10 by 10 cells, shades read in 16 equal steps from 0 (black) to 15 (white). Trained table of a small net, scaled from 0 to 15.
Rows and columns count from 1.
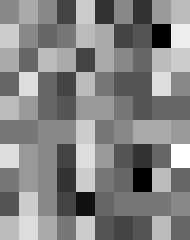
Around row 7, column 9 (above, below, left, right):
10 11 3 15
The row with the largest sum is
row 3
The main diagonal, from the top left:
8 8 11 4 9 7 5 0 7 6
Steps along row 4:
up down down up down down same up down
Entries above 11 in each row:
1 2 1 2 0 1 3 1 1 2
